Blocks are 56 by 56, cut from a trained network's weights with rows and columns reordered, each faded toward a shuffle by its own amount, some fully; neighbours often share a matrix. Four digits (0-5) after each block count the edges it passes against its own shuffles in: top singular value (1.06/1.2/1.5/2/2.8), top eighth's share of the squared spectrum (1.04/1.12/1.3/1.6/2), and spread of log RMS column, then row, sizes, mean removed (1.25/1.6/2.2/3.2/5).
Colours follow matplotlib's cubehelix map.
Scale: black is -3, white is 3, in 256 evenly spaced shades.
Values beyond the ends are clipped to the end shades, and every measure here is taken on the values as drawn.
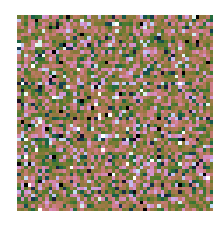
2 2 0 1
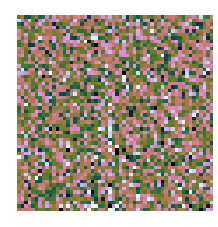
2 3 1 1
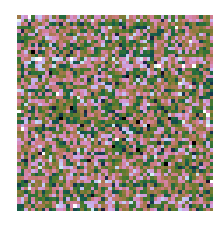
2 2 0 0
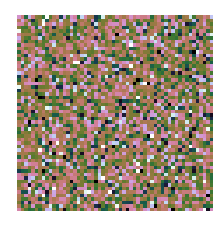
0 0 0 0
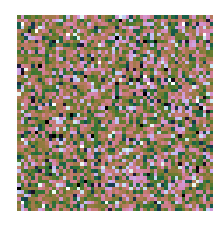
1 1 0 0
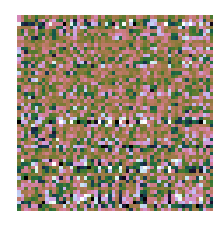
4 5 1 4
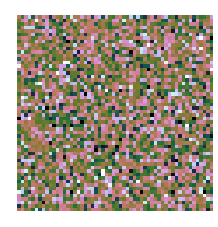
1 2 0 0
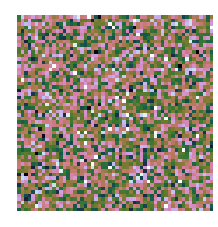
0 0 0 0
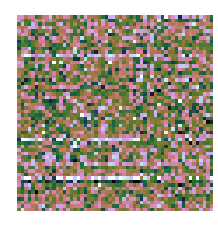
3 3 0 2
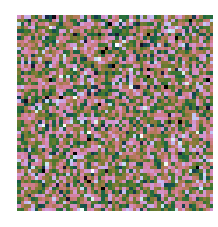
0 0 0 0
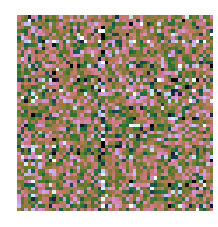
2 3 2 2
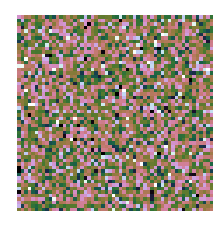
0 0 0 0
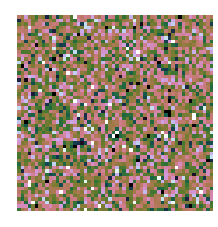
0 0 0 0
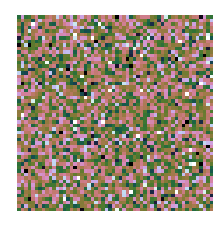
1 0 0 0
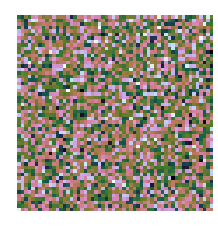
1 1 0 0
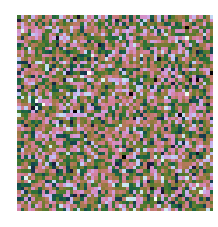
1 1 0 0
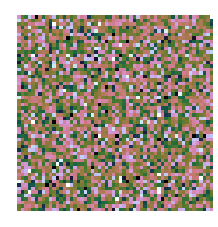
2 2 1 1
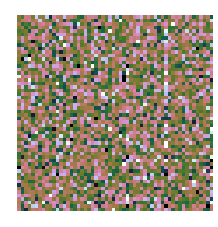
2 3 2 0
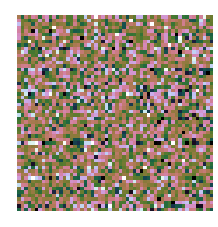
3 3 0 2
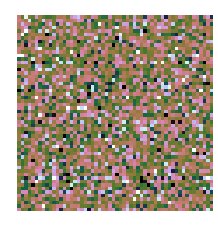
2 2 0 1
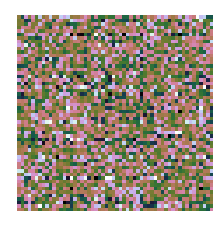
3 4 1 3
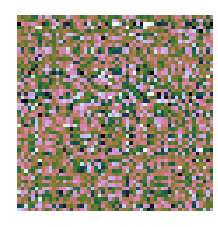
4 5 1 3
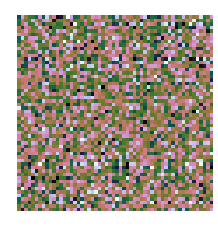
3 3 0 2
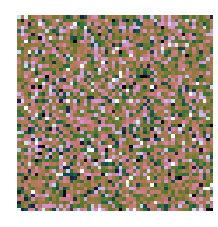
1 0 0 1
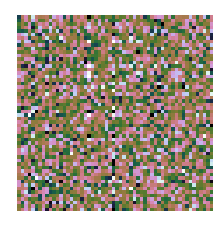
3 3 2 1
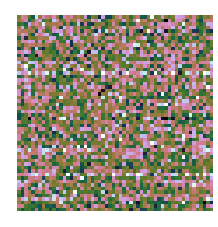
3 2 0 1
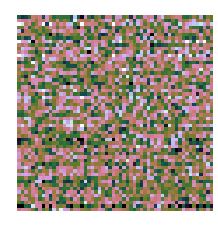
4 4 1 2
